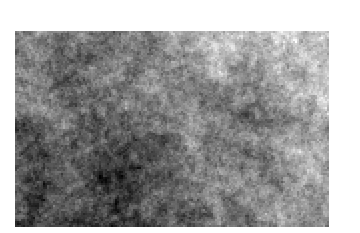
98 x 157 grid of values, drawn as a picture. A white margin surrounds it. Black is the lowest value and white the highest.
There is an overall slope up to the top right. No regular stripes run through it. The ninth with the highest average is the top right. There are no lone odd cells. The field is mottled with small blotches. The values follow a bell shape.
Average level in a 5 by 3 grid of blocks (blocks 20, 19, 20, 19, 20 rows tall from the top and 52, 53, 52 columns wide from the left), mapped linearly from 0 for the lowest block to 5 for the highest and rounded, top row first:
2 3 5 | 2 3 4 | 1 2 3 | 0 1 3 | 0 1 3
